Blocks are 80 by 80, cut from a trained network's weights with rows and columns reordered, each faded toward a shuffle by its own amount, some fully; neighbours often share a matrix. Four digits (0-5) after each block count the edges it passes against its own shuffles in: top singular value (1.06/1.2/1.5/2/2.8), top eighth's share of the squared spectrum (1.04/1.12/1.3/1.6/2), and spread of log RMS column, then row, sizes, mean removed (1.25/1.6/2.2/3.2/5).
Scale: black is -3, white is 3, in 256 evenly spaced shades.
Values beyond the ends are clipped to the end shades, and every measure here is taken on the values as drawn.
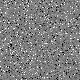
0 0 0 0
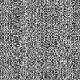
4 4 2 2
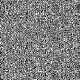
3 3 1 1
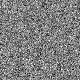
1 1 0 0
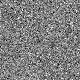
0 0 0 0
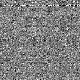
3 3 0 2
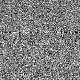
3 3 0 1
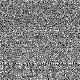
3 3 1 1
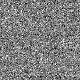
2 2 0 1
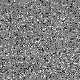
2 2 0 2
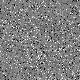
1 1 0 0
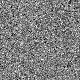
0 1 0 0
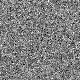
0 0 0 0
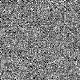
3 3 1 1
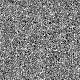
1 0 0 0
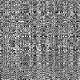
4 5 1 3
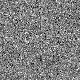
0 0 0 0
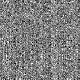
3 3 1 2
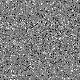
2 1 0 1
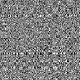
4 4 2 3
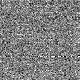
3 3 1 1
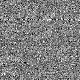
2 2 0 1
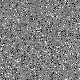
2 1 0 0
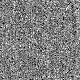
2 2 0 0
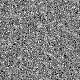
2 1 0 0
